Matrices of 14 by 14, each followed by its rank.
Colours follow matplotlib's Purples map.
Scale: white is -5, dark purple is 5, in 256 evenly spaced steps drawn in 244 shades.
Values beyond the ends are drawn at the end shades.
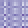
one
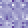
three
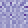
three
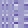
one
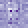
three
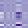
one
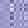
one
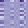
one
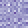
three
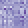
three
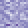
three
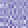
three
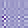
one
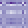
one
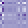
one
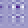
one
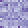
three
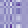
one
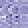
three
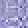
three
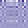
one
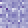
three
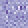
three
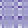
one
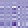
one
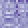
three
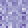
three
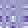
one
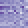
three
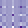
one
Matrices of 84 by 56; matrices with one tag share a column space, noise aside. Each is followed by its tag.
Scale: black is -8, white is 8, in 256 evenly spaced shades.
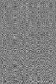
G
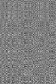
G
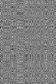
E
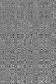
G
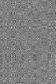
E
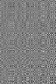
G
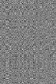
E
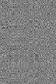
E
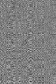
G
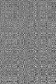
G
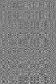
G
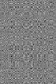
E
